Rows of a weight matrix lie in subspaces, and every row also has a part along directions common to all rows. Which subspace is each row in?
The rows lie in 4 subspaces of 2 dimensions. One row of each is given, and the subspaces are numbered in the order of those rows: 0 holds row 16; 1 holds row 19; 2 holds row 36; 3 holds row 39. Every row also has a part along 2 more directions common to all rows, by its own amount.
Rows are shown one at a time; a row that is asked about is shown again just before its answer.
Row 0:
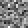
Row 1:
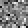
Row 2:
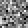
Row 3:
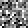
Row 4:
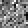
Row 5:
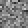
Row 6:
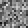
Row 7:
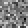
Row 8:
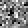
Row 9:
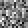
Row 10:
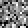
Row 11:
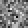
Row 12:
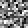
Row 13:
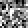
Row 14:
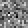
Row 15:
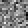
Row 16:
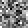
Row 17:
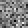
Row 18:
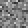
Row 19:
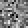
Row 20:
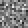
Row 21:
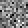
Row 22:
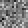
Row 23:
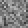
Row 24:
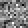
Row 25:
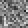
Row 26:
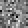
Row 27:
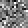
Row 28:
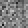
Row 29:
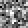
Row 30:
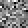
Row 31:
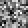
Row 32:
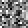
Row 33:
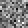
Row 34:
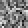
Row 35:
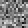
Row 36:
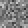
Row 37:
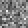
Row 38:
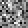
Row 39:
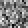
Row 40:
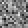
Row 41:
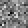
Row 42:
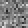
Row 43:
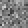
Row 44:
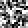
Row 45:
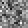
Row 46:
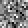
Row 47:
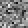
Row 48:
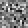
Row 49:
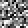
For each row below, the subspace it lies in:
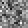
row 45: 0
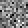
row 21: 1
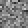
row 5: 3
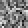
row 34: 2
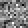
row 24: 2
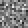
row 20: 3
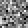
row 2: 0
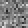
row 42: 1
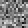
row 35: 1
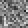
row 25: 0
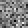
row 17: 1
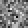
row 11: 1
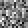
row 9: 3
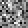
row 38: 0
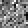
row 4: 0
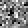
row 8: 2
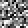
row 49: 1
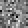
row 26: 1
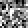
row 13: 2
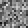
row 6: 3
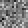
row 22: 3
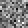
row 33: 1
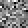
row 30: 3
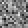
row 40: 0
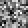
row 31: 2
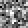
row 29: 2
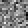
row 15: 0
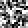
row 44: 2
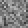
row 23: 0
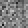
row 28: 2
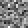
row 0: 1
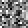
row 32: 0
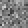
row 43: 2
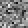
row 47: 1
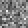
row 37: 0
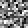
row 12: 1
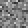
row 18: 3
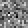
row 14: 2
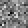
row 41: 2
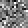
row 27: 3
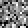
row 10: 3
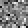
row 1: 3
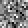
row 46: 1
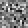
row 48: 3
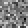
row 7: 3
